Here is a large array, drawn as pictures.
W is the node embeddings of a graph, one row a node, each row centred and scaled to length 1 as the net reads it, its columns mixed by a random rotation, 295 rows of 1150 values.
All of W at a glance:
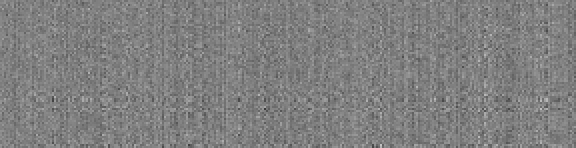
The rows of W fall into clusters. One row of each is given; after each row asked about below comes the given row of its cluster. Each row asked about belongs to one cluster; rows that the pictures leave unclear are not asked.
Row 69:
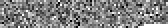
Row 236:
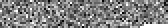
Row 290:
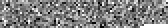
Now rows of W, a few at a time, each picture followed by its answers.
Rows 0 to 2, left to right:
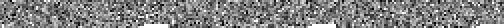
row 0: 69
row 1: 290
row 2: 236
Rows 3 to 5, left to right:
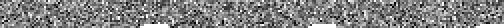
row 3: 69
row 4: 290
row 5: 69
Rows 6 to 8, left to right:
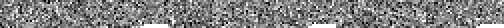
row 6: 236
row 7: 290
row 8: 290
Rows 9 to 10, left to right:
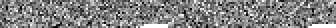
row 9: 236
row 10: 290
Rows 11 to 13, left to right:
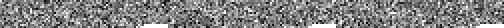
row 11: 236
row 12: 290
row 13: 290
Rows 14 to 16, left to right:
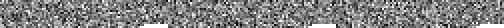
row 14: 69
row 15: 236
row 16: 236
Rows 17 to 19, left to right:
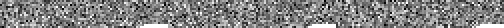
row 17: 236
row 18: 69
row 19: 236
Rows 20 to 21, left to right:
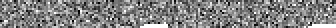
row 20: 290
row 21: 236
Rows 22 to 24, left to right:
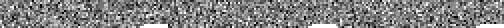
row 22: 69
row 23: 236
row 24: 290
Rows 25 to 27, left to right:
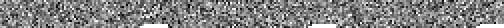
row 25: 69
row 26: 236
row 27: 290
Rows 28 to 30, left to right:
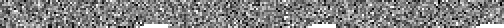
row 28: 236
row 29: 69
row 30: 236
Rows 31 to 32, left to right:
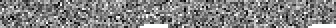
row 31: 69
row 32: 290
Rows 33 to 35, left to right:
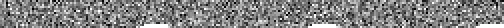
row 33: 236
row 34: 69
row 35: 69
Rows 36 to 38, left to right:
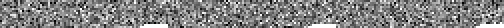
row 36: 290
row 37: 236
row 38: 69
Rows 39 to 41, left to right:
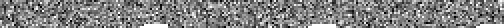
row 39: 69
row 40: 236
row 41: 290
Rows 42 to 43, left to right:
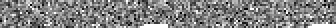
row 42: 290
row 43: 69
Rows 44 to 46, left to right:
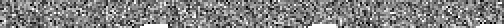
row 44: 290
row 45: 236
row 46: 290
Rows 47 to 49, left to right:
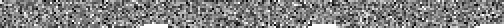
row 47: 236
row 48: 236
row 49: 69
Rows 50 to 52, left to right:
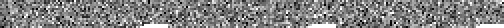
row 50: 236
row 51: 69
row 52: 290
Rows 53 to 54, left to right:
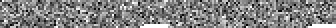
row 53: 290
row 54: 69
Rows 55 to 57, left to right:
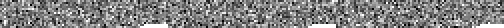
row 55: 290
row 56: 290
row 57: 236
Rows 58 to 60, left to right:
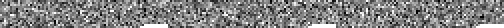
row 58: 290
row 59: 236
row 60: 236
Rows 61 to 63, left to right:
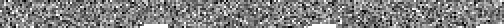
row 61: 236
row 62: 236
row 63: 290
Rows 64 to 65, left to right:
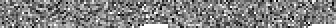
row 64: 69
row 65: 236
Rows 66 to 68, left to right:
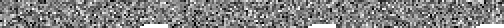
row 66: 290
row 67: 290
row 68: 236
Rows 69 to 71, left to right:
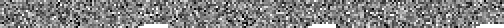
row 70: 69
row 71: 236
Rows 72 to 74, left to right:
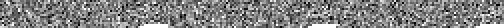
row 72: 69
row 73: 69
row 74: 69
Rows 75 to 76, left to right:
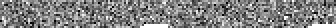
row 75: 290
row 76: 69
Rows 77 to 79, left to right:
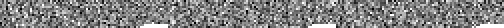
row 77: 236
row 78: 290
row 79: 236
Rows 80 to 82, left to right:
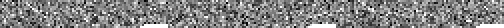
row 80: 290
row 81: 69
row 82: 290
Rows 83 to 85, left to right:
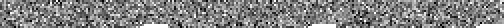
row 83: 236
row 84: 236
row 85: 290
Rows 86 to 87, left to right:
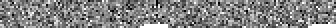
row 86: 69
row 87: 290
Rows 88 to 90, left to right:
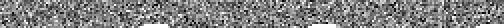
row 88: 69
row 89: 290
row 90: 69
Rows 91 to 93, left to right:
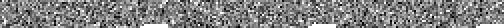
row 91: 290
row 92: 290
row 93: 290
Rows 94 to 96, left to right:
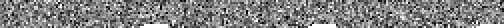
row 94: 69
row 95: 290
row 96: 236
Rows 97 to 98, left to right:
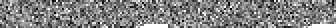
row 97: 236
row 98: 236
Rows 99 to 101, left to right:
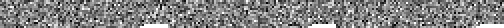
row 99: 69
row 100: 290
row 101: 236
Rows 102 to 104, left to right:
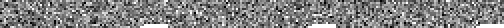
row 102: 290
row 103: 69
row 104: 236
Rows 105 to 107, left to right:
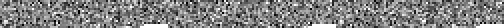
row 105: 290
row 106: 236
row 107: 290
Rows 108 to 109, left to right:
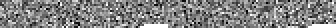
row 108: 69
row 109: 290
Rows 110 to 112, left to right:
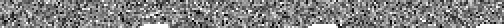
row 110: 69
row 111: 290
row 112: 290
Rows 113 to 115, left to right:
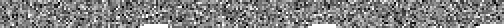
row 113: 69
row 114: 69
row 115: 69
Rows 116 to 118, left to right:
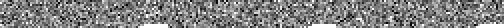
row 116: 69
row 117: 236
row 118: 69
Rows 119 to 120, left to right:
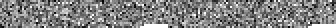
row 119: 236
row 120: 236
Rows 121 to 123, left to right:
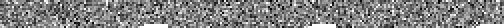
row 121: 69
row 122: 236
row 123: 236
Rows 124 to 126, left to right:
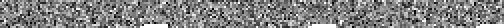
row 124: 290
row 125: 236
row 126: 290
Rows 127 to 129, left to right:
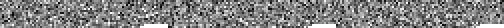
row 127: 69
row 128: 236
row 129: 236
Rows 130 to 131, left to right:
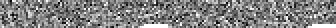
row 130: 69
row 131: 69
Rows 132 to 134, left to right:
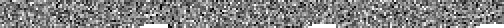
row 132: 69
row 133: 236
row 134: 69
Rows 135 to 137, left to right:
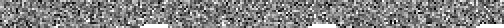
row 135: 290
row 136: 69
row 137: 290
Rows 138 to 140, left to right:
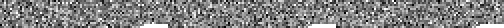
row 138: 236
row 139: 236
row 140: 236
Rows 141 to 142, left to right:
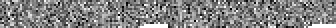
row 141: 69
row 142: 236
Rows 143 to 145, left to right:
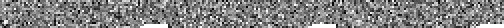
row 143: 290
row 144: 236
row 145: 236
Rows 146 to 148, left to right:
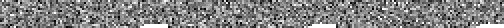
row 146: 290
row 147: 236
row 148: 236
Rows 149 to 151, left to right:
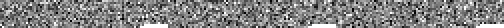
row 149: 69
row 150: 236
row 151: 290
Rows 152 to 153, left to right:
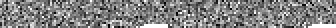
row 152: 236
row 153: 236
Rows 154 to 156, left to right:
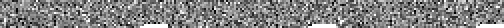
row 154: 290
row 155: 236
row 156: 290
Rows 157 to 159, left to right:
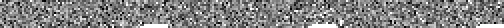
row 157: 236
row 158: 69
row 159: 290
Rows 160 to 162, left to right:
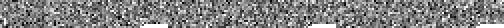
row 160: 290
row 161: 236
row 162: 290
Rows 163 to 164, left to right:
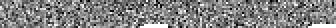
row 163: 69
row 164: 236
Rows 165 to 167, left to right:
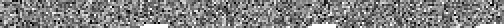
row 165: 290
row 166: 69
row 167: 69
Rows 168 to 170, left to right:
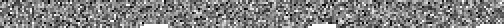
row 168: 236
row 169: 69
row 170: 290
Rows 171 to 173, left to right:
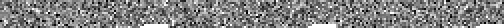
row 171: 290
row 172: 290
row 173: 290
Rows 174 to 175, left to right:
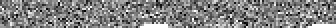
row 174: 69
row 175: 69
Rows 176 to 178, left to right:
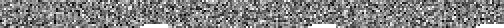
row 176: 290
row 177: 69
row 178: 69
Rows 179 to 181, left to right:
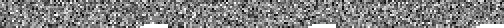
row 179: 236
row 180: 236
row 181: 236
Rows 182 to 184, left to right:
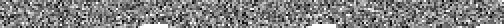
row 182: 69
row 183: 69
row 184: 290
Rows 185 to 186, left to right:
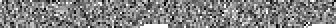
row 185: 236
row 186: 236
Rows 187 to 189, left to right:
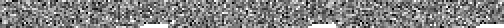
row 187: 290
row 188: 290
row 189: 290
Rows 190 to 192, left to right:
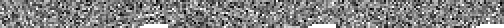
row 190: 69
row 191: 290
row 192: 236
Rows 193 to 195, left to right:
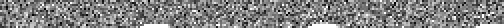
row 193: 236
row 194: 69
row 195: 69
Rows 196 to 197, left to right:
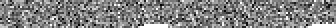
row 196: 69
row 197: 69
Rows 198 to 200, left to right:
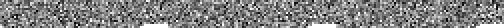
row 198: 69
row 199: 69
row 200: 69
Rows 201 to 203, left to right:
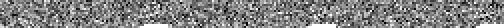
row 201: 69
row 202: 69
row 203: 69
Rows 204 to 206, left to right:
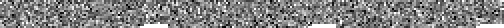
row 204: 69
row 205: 236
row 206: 290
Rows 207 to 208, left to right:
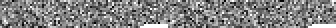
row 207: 290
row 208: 290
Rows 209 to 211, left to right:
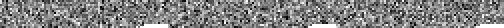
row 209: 236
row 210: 290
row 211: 69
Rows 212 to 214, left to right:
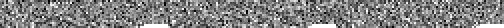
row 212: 236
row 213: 290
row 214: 236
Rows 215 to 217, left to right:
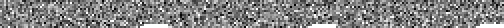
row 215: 236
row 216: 69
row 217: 69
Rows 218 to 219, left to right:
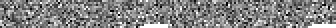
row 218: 69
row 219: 69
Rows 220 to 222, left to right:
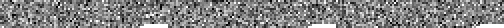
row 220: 69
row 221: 236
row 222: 236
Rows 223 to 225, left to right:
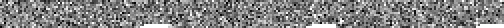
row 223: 236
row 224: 69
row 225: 290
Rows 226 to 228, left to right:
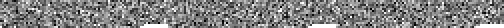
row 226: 290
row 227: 290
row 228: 69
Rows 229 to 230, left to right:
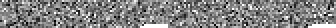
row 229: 290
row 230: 69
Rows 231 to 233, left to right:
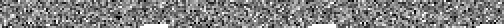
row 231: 290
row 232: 290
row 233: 290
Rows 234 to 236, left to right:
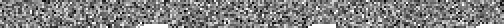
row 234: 236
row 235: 290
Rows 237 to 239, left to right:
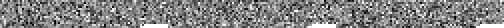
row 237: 290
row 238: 69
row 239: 290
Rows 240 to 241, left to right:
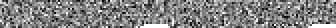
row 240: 236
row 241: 290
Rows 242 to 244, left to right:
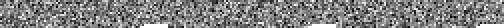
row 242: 69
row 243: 236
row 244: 290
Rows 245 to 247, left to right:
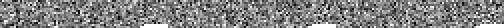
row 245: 290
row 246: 69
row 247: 69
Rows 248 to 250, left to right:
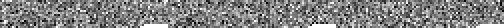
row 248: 290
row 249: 290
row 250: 236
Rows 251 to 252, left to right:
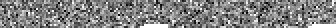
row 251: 69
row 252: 290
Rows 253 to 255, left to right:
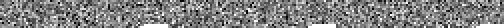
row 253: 69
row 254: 290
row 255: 236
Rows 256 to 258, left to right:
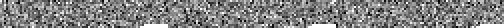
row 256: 236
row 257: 290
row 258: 236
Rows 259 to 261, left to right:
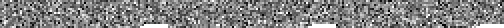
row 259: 290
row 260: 69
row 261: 236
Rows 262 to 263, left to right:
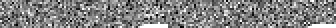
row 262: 69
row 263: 236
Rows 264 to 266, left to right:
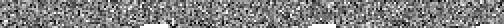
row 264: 290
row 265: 290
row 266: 236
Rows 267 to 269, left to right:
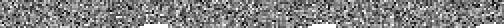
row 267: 69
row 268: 69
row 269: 69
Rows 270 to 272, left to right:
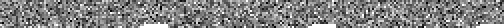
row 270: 69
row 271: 290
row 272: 236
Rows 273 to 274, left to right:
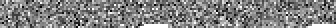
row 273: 69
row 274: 69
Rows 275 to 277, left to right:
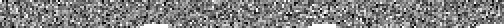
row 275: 236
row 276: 69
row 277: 69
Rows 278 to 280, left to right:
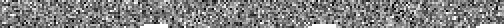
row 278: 290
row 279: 236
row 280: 69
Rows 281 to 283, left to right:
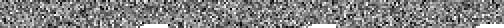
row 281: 236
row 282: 236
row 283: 69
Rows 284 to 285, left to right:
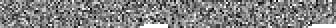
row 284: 69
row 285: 236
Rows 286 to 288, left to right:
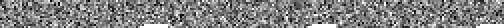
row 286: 69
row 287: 69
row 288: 290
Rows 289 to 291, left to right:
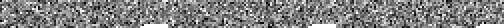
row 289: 290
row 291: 290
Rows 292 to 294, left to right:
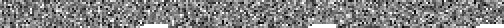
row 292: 236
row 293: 290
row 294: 290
